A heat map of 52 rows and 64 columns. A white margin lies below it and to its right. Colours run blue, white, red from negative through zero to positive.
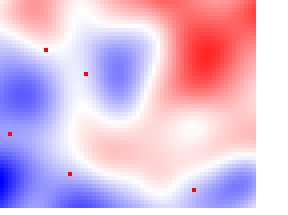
Slope: up to the top right. Average level on the scale: 50%. Lone odd cells: 5, each higher than its neighbours. Mirror symmetry: none. Ninth with the highest average: top right.
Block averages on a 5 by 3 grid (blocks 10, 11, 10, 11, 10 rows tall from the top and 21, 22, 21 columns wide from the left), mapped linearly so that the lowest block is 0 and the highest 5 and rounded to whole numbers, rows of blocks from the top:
3 3 5 | 1 1 5 | 1 2 4 | 1 3 3 | 0 2 1
